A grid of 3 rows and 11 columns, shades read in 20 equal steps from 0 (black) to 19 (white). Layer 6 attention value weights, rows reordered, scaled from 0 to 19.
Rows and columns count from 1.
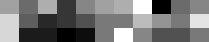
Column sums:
44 17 18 8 17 30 41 43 17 23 36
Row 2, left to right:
16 7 3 4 6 9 9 14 11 9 17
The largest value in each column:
16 8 13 4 10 12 19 19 11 9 17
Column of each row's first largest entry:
8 11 7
